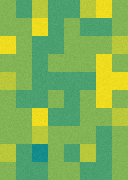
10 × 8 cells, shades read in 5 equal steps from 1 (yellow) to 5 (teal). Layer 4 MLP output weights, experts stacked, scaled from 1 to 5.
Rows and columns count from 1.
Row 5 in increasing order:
1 1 2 3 4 4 4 4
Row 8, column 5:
3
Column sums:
26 34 31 35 35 31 26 26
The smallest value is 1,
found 8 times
